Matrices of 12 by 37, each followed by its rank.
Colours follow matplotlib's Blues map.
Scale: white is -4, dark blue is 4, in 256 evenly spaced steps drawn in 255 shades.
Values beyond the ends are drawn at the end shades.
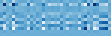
two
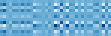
one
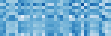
two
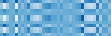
one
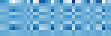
one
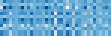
two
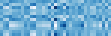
two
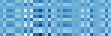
one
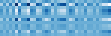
one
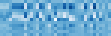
two
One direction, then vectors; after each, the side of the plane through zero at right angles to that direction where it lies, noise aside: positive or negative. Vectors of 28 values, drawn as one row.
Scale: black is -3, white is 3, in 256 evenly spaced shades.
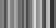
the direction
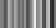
positive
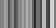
negative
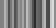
negative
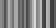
positive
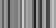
negative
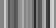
negative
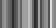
negative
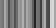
negative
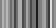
negative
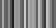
positive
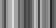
positive
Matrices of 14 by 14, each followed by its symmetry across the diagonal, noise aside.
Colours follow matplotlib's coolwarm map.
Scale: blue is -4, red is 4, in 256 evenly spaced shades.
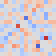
antisymmetric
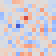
antisymmetric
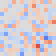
antisymmetric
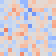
neither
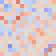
symmetric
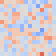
neither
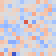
neither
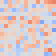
neither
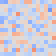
neither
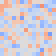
neither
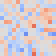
antisymmetric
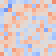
symmetric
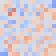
symmetric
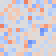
symmetric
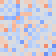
symmetric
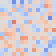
neither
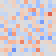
antisymmetric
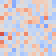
neither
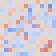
symmetric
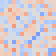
symmetric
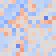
symmetric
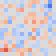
antisymmetric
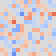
antisymmetric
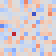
antisymmetric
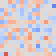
antisymmetric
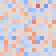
neither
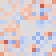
symmetric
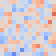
antisymmetric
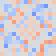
symmetric
